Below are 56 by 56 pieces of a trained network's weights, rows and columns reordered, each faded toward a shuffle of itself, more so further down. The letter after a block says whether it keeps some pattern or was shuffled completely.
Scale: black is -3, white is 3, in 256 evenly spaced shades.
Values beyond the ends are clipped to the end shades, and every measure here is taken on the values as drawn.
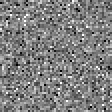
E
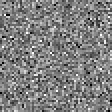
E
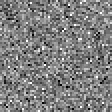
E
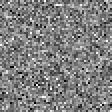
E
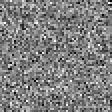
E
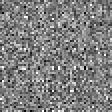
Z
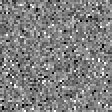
E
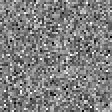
E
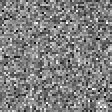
E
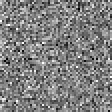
Z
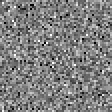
E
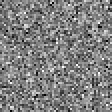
E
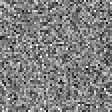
E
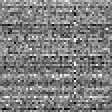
Z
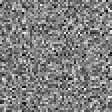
Z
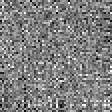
Z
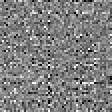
Z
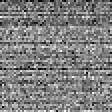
Z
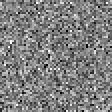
E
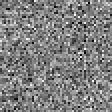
Z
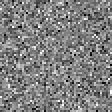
E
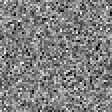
E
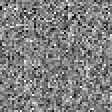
Z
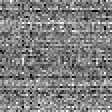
Z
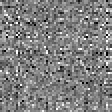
Z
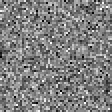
E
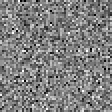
Z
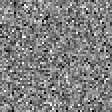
E
